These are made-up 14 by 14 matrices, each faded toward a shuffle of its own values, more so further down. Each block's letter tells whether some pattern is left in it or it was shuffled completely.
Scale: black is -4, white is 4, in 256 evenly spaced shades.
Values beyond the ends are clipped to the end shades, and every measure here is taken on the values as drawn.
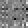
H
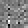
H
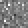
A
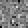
A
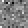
A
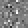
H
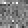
H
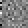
H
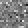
A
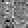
H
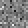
A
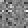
H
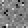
A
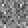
A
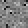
A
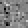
H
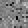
A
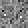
A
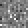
A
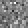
A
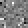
H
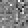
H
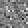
A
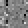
H
